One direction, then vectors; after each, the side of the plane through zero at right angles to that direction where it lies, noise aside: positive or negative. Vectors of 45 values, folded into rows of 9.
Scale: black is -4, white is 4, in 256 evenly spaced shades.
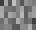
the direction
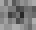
negative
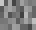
negative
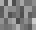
negative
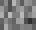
positive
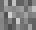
positive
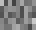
negative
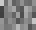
negative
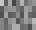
negative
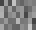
positive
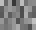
negative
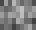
positive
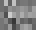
positive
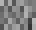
negative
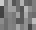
negative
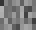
positive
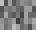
negative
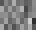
positive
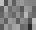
negative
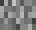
positive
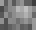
negative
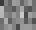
positive
